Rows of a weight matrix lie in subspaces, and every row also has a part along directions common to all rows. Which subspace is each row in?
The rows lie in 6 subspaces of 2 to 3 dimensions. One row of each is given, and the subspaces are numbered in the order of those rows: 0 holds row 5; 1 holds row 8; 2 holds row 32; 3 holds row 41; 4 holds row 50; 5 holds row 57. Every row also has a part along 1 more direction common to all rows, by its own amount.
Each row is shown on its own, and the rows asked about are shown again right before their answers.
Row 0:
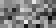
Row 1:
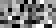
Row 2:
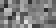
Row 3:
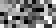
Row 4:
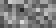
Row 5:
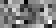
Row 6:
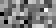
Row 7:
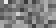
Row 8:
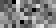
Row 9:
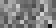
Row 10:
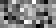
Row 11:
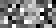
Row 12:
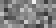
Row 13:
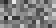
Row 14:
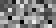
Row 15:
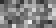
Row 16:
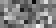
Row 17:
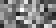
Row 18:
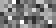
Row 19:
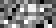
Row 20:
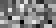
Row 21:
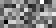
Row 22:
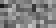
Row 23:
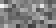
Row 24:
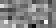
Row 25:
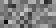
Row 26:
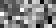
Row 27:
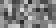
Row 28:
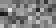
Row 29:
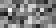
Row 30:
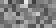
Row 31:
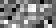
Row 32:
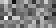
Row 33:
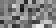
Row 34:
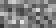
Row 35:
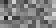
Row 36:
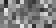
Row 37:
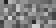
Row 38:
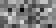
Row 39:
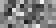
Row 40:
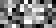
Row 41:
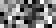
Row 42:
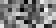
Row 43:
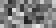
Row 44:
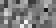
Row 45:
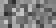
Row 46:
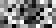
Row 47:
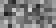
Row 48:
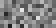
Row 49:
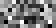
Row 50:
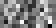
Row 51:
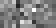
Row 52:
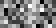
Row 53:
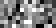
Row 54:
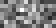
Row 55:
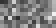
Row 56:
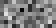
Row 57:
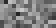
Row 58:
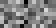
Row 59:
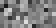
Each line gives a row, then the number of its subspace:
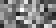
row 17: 5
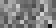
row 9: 4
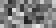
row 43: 4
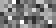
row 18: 1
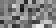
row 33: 1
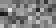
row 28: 3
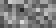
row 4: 3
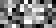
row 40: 4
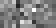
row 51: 1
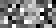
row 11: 3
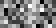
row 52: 0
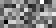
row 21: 0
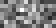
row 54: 5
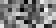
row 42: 5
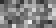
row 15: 2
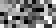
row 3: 3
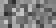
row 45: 4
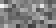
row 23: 5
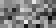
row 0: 2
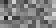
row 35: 2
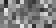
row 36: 0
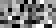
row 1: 1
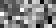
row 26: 3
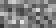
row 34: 3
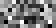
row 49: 1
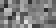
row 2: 0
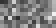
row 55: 2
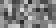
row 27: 3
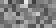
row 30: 0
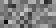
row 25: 0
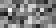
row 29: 3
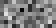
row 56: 4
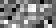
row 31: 5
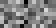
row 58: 0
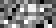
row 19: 5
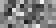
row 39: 4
